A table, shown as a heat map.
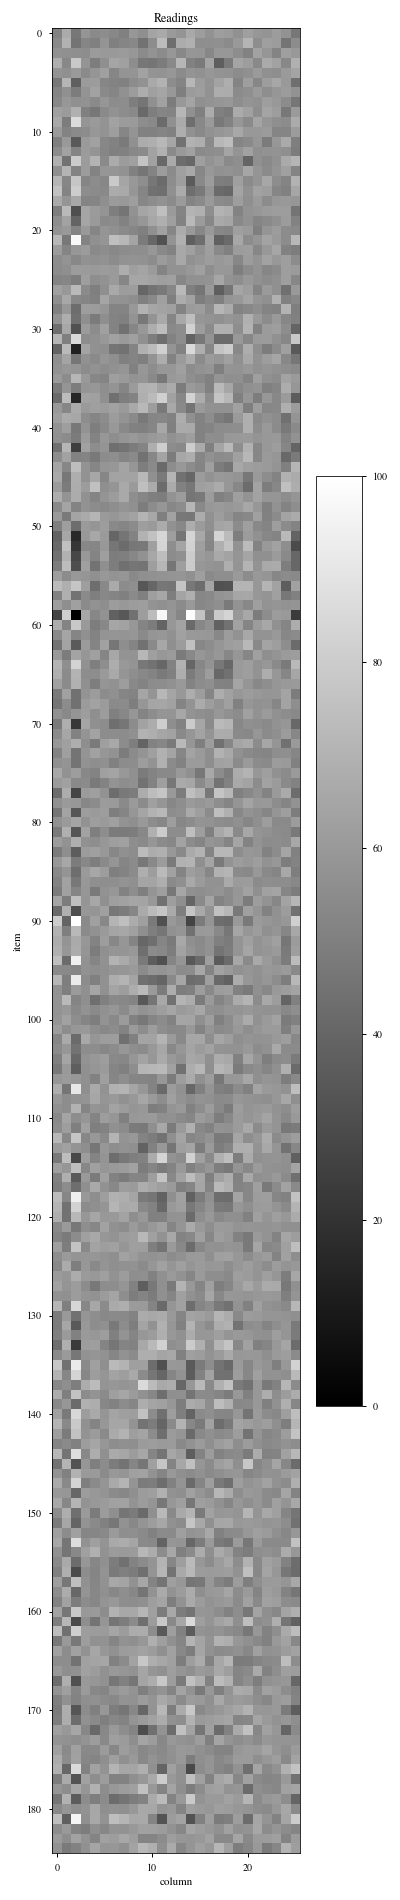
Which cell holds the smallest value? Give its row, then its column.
59, 2
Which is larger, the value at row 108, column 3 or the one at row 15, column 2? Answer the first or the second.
the second
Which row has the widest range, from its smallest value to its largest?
59
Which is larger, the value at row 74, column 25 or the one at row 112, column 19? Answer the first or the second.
the second
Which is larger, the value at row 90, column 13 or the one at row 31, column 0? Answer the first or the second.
the second
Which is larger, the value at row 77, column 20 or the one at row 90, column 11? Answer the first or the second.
the first
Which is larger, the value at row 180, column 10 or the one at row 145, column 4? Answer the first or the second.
the first
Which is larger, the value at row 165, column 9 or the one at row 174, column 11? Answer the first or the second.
the first
